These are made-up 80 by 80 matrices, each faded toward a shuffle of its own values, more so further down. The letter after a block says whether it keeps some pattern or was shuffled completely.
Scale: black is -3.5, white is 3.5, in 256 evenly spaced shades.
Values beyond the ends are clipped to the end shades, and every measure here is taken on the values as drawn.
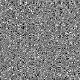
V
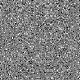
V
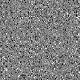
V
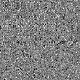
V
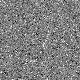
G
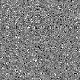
V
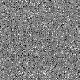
V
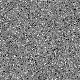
G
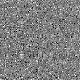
V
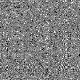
V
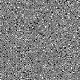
V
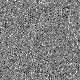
G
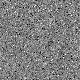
G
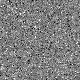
G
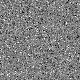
G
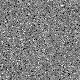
G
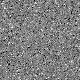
G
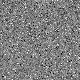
G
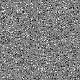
V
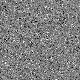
G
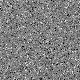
G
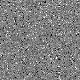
V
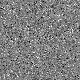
G
